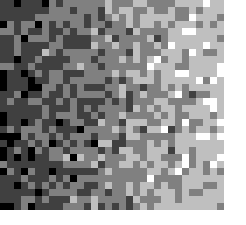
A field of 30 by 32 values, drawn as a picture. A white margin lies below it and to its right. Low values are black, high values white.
Odd rows or columns: none. Stripes: none. Slope: up to the right.
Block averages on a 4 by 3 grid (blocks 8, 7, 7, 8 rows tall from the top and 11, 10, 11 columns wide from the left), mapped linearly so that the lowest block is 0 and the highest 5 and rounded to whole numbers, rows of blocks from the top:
135
025
025
035
